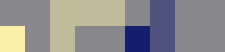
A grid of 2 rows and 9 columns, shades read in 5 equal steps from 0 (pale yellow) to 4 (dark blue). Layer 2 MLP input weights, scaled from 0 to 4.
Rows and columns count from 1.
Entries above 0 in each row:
9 8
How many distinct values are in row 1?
3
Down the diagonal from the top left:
2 2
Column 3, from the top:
1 1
